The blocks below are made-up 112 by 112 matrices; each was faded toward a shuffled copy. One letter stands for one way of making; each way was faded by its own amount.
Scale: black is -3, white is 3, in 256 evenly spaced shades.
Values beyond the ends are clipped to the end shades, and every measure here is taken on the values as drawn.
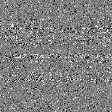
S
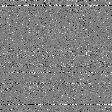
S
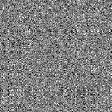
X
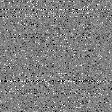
S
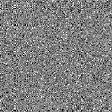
X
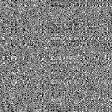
X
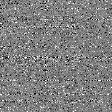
S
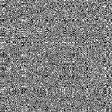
X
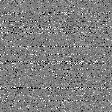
S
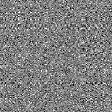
X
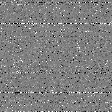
S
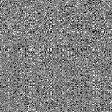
X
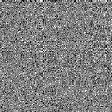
X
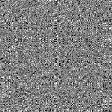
X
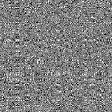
X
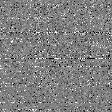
S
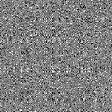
X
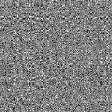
X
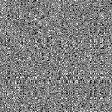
X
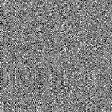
X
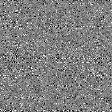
S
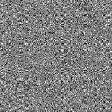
X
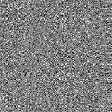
X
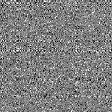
X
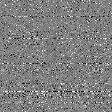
S
